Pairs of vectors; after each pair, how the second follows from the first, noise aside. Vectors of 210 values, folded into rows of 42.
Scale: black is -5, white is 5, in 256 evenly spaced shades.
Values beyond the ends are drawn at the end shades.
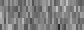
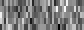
scaled up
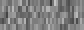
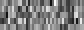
scaled up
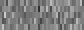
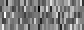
scaled up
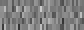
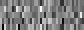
scaled up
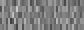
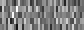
scaled up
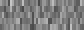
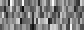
scaled up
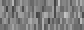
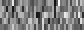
scaled up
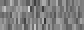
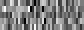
scaled up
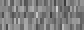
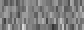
shuffled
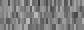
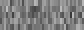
shuffled
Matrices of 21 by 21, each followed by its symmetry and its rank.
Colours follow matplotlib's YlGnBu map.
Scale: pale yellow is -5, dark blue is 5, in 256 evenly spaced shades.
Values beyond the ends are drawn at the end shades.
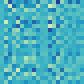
neither, rank three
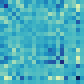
symmetric, rank three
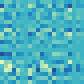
neither, rank three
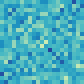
symmetric, full rank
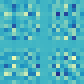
antisymmetric, rank two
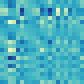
antisymmetric, rank two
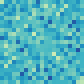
symmetric, full rank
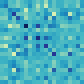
symmetric, rank three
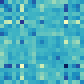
symmetric, rank three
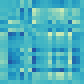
antisymmetric, rank two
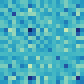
symmetric, rank three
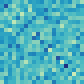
symmetric, full rank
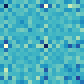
symmetric, rank three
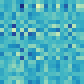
neither, rank three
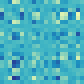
antisymmetric, rank two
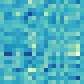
neither, rank three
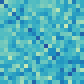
symmetric, full rank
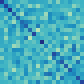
symmetric, full rank
